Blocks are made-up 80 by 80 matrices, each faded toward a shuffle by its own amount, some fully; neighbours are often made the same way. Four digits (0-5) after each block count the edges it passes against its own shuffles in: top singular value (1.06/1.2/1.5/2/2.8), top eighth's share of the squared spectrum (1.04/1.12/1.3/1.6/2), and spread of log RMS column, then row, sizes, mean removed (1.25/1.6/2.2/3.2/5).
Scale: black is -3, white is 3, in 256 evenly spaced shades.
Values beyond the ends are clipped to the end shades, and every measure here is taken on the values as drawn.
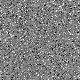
2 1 0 0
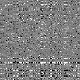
5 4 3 3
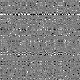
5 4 2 3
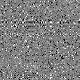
4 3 1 2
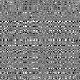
5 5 3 4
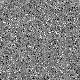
2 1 0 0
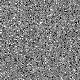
3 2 0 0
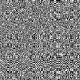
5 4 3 3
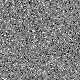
1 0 0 0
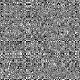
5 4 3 3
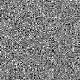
4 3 1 1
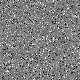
2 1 0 0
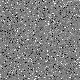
0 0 0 0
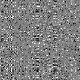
4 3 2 2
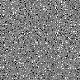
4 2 1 1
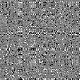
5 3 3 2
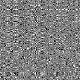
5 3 2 3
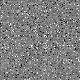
3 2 0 1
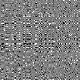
5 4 3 3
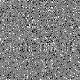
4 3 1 1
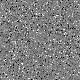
2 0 0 0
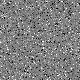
0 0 0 0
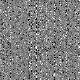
2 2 3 0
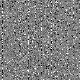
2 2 3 0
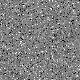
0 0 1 0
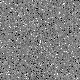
0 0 0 0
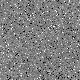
0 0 0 0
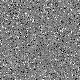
0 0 0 0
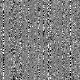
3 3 4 0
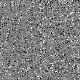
3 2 1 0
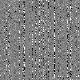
3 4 4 0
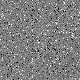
1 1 1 0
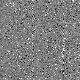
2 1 1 0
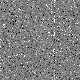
1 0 0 0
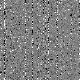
2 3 3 0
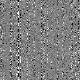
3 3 4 0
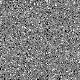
1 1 2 0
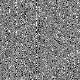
2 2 3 0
